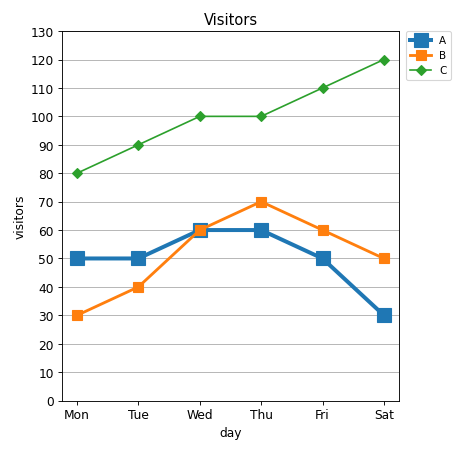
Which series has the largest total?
C
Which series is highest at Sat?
C
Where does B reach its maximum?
Thu
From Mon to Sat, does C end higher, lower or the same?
higher
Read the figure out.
Title: Visitors
x-axis: day, ticks Mon Tue Wed Thu Fri Sat
y-axis: visitors, ticks 0 10 20 30 40 50 60 70 80 90 100 110 120 130
Legend: A, B, C
Values:
A: 50 50 60 60 50 30
B: 30 40 60 70 60 50
C: 80 90 100 100 110 120
